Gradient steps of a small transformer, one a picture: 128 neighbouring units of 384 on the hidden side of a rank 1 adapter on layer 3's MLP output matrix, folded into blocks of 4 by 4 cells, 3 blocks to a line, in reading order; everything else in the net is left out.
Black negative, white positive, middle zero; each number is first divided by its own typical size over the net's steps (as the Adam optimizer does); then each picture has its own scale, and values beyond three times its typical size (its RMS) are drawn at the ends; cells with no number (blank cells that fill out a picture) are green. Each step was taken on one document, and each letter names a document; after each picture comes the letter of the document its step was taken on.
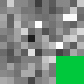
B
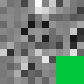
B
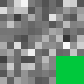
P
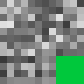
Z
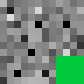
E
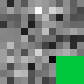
B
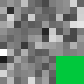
Z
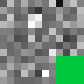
B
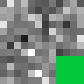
E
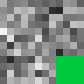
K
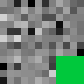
K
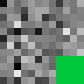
K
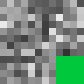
Z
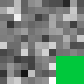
P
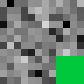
E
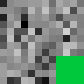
K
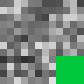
P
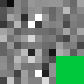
E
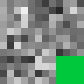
K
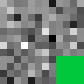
Z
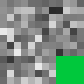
K
